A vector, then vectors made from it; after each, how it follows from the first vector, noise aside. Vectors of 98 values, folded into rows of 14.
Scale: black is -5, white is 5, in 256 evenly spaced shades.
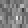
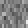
wrapped around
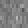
shrunk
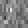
reversed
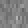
shrunk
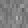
shrunk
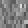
wrapped around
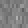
shrunk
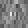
wrapped around
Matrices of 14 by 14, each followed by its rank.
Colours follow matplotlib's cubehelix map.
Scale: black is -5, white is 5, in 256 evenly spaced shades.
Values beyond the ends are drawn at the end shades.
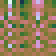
two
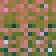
three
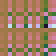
one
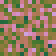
full rank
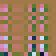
one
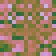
three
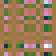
one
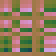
one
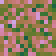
full rank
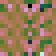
two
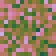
full rank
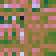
three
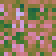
three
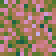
full rank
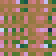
two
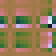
one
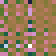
two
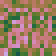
three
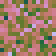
full rank
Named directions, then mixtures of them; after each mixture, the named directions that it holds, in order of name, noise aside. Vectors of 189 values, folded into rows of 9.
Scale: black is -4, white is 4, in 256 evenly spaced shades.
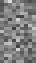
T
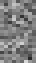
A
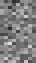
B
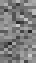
A, B, T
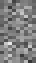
B, T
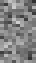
A, T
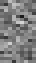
A, T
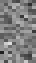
A, B, T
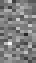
B, T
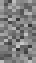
A, B, T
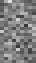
T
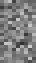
A, B, T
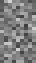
T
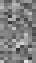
A, T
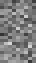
B, T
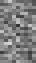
A, T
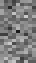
B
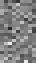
A, B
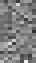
A, B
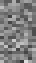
A, T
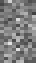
T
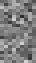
A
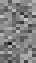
A, B, T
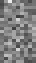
T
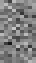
B, T
